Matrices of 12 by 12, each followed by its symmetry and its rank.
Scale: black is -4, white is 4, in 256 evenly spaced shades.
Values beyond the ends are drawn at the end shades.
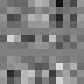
neither, rank two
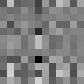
neither, rank two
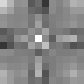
symmetric, rank two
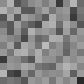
symmetric, full rank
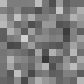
neither, full rank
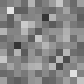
symmetric, full rank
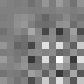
symmetric, rank two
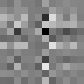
neither, rank two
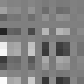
neither, rank one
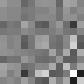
symmetric, rank two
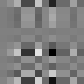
neither, rank one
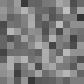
neither, full rank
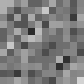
symmetric, full rank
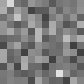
neither, full rank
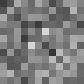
symmetric, full rank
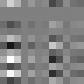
neither, rank one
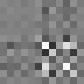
symmetric, rank two
